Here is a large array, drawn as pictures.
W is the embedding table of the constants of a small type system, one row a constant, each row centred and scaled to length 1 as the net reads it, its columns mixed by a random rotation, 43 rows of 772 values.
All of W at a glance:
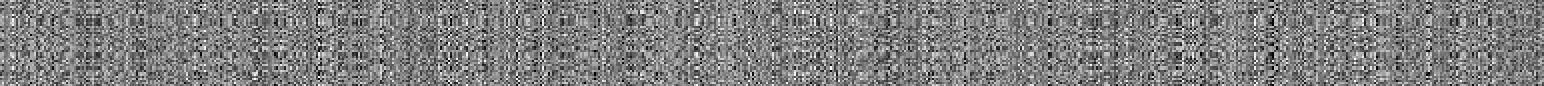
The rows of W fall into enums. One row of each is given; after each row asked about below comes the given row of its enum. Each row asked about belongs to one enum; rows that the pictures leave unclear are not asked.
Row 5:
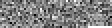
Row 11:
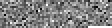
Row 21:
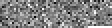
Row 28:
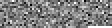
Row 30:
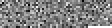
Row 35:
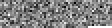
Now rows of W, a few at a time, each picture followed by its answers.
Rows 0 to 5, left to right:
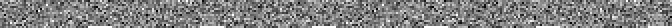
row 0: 11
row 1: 5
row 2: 35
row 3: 11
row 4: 35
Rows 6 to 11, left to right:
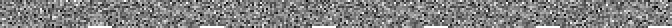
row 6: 5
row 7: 28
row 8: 30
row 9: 28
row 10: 28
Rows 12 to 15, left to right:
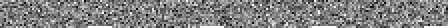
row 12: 28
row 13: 5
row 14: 21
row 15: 35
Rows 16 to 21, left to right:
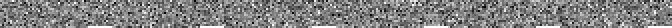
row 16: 28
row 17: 30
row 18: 21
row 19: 5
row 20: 35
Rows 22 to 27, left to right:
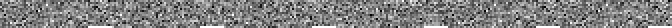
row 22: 11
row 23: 35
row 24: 35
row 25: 5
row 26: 11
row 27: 11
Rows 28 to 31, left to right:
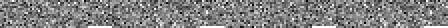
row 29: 21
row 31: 21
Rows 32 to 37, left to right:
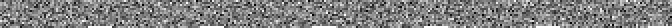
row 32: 35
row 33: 28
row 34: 28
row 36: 5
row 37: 5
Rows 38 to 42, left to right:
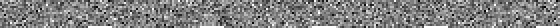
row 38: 11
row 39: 5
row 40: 21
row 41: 30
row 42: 11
